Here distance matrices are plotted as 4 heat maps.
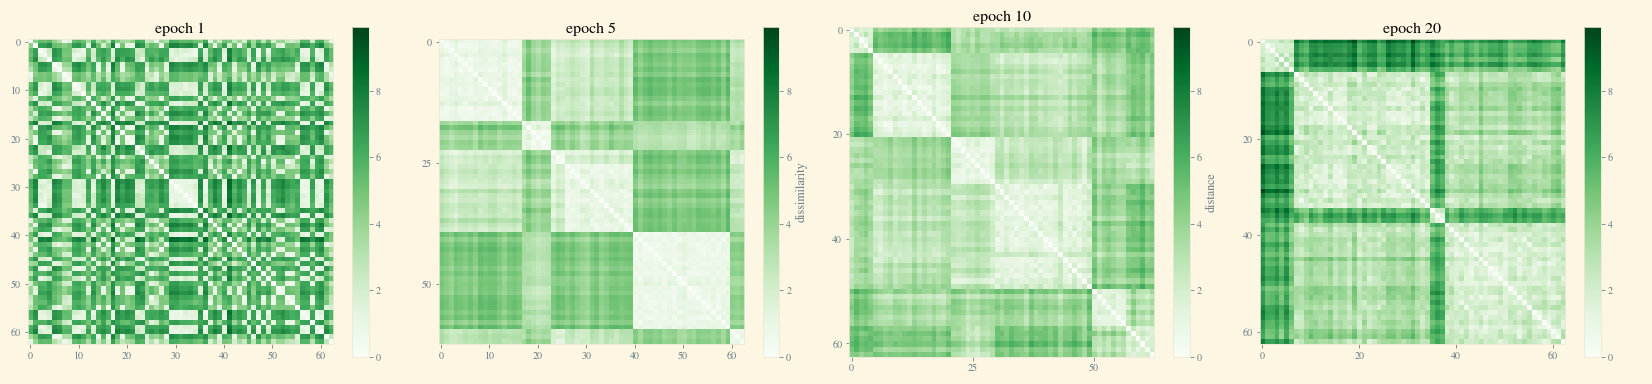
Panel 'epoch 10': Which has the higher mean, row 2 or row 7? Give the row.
2
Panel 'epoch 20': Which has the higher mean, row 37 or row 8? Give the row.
37
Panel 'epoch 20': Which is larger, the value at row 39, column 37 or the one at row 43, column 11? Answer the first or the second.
the first
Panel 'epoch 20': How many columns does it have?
63
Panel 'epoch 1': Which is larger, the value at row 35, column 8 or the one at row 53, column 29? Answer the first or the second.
the second
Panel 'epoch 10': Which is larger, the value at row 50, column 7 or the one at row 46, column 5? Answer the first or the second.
the first
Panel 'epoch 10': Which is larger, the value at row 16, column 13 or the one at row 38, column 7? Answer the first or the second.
the second
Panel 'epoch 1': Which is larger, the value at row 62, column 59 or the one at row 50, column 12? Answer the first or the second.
the first
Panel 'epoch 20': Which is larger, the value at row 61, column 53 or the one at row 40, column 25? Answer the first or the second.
the second
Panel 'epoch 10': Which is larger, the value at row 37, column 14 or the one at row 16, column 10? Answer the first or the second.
the first
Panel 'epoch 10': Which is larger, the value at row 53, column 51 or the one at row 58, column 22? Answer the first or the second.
the second
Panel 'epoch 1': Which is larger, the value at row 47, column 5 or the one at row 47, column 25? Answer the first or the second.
the first
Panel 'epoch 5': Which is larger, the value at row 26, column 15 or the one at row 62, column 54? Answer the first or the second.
the second
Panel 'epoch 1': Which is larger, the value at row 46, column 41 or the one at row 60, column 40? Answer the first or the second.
the first
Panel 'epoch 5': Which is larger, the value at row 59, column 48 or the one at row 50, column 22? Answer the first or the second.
the second
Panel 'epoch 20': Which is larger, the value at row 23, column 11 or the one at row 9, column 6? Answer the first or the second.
the second
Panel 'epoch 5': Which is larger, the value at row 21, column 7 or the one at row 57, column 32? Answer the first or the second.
the second
